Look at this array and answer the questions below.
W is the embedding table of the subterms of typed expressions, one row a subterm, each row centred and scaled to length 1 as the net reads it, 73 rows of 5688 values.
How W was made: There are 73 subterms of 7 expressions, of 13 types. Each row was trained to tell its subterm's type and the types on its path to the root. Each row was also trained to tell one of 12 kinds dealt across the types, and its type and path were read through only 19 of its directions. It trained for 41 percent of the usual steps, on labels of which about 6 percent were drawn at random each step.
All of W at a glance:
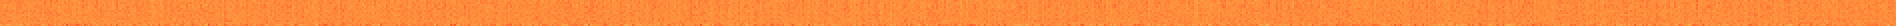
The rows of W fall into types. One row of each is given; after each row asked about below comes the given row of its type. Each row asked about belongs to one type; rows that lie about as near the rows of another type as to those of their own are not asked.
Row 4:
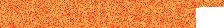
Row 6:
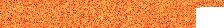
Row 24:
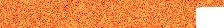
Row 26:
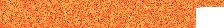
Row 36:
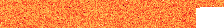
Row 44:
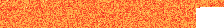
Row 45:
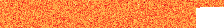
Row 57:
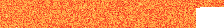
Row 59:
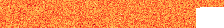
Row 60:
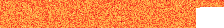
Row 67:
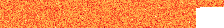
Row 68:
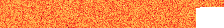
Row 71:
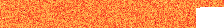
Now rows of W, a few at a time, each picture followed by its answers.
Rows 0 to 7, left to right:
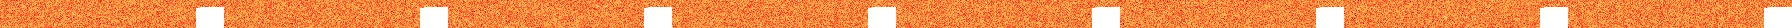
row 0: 71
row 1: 45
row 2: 59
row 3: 45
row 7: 45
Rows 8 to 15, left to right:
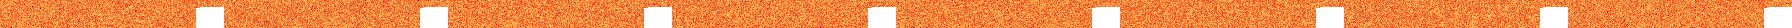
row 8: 57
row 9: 24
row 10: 71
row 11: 4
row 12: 60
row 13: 44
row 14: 59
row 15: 24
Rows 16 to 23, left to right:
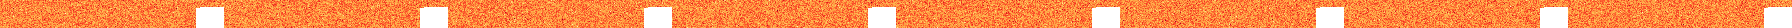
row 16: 60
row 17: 57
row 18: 4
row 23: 26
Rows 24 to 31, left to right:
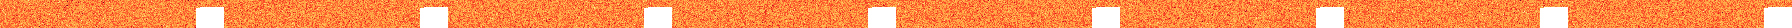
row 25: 44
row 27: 26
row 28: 71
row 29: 36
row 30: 67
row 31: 44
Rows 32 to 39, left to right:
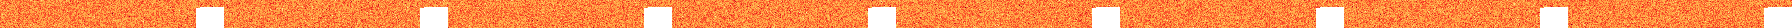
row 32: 71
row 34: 67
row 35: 24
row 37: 4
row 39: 45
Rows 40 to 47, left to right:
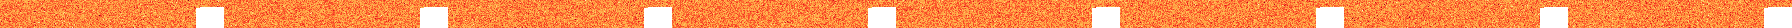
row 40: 44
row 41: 26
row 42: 71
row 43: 24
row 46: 6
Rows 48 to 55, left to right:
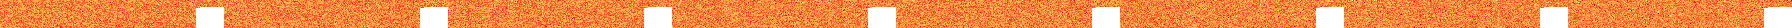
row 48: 36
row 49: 26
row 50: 71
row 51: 4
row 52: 67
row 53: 24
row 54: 57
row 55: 68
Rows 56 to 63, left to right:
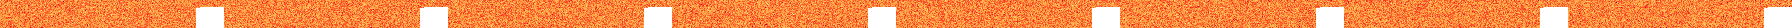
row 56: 4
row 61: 45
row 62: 26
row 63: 67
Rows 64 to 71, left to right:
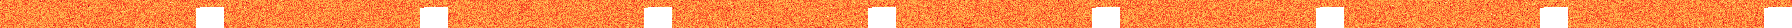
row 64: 36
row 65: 45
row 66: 26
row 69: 4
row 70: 24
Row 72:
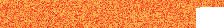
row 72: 44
